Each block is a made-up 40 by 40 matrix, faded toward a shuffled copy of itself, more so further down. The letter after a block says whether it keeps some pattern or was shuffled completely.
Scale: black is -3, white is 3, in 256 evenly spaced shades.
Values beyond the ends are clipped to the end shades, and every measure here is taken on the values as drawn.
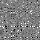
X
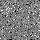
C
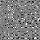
X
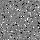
C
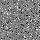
C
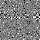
X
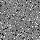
C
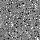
C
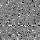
X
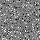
C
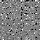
X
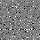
X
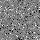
C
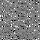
X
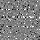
X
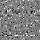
X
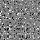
X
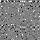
X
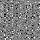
X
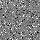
C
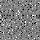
X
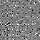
X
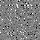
X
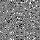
X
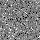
C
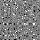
X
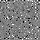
X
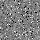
C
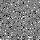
X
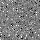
C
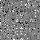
X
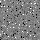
C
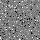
C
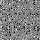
X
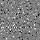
X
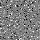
X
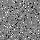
C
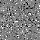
X
